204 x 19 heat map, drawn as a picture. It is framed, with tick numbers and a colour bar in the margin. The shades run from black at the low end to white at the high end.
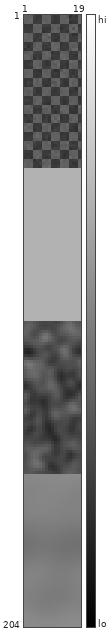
The table splits into 4 rows of 1 panel. Panel 1,1: low, checkered. Panel 2,1: high, flat. Panel 3,1: low, blotchy. Panel 4,1: middling, smooth, faint in contrast.
